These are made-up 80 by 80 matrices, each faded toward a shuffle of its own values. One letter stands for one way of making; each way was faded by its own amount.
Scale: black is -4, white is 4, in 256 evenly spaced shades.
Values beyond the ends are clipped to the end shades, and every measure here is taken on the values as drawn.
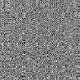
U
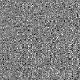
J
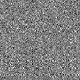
J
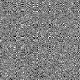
U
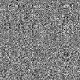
J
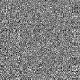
J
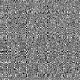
U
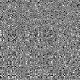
U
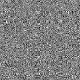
J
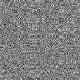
J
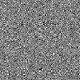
J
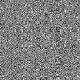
J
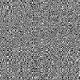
U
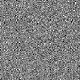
J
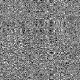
J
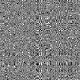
U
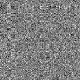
J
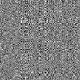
U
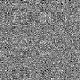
J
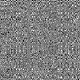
U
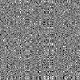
U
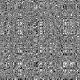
U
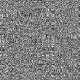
J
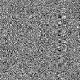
J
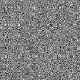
J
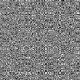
U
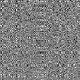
U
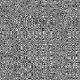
U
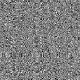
J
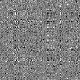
U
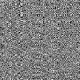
J
